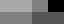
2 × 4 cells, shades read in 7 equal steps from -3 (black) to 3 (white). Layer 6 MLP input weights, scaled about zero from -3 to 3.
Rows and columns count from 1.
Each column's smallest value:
0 0 -1 -3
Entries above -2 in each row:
3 4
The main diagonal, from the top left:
1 0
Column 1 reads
1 0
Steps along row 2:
same down same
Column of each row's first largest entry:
1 1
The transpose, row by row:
1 0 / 1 0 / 0 -1 / -3 -1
